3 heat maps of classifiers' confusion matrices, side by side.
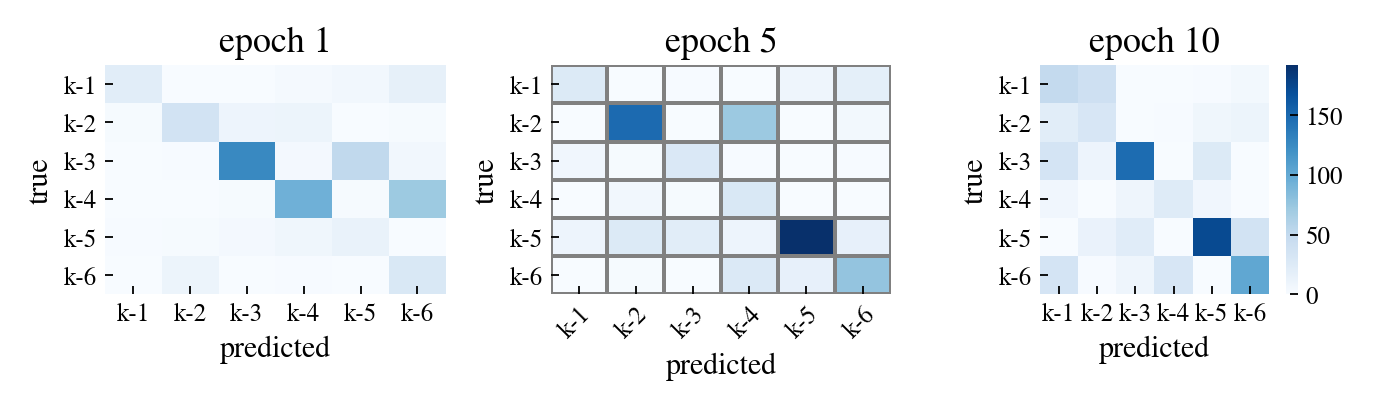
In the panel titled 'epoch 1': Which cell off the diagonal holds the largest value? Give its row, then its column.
k-4, k-6
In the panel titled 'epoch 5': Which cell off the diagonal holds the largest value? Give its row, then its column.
k-2, k-4
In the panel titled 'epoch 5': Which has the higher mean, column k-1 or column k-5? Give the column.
k-5
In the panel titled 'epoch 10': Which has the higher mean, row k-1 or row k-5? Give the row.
k-5
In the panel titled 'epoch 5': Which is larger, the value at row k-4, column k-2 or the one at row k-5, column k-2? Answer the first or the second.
the second
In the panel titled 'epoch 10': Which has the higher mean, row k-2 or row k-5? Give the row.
k-5
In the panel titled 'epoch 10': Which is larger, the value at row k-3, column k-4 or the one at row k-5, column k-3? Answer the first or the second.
the second
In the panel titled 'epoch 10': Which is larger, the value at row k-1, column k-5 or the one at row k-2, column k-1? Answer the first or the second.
the second
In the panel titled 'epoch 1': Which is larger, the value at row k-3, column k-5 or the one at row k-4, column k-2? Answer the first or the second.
the first
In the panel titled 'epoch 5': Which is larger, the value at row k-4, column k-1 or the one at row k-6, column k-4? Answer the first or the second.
the second
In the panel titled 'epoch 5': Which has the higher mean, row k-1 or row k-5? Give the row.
k-5
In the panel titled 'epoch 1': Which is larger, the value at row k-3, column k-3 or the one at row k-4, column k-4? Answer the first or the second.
the first
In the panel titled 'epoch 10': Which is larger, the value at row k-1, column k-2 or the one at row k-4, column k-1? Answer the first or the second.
the first
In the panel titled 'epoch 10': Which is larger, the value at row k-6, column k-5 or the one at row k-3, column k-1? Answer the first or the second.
the second
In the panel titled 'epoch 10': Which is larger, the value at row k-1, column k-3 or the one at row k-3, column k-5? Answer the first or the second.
the second
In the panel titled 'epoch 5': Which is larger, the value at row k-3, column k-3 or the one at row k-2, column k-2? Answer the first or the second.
the second
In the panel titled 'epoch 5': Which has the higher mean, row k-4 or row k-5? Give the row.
k-5
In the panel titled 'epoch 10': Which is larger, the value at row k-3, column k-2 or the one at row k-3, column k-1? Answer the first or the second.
the second
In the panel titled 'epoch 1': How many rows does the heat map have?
6
